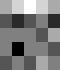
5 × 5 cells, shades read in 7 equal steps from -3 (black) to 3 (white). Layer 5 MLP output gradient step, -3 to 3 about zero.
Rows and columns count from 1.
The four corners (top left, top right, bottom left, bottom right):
1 1 -1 0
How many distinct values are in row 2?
3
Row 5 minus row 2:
0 2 0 1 2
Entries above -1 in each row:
5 1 4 3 3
